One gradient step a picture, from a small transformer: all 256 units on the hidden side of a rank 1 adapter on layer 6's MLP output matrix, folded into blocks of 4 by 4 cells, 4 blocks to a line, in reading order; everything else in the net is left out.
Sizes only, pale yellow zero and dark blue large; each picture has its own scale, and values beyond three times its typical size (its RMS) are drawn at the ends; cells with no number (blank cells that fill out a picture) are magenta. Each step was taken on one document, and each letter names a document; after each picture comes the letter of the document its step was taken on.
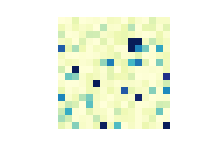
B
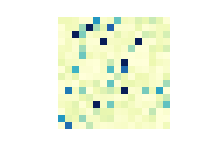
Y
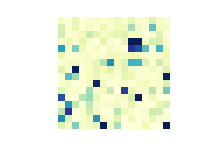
B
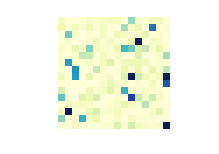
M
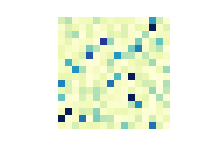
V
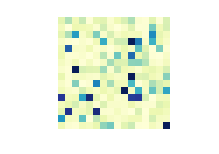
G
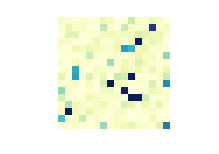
M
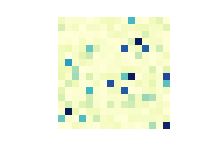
M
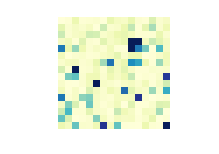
B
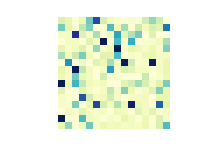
Y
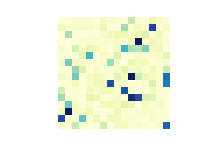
M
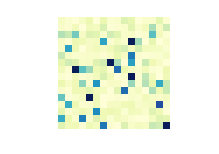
G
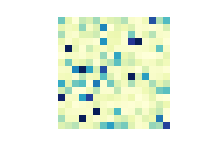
G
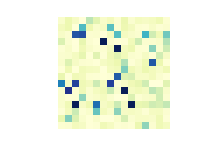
Y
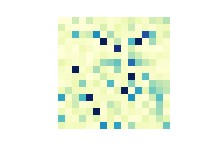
G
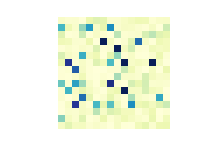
Y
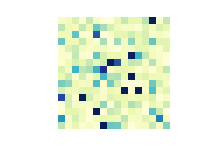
G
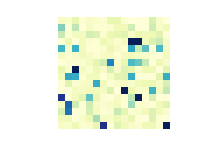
B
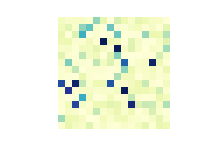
Y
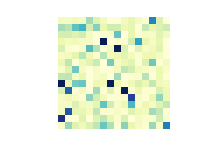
V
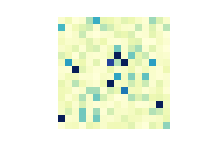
V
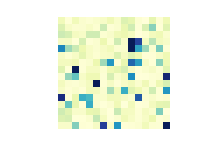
B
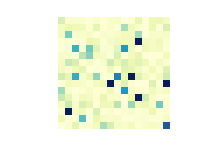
M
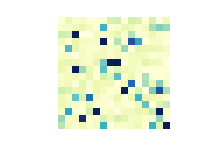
G
